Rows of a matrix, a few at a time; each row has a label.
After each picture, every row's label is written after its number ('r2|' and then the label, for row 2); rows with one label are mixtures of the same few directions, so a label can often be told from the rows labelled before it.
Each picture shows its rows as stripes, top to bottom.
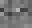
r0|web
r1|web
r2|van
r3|web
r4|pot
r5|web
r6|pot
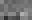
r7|web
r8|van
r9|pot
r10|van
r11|web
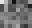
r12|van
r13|pot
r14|pot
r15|pot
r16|van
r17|web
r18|van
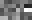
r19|web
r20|pot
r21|pot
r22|van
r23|web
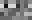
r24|pot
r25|pot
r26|van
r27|pot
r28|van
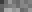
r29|web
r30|van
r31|web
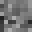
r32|pot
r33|web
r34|web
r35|van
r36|van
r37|pot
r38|van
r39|web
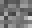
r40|web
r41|van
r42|van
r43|pot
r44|pot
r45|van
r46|pot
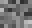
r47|van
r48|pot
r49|web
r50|pot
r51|van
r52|pot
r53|pot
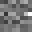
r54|van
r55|van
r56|pot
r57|pot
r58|van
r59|web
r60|van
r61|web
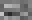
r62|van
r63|web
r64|van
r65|web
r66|web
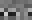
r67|van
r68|pot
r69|pot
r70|pot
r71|pot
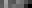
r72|pot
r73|pot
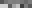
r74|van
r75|web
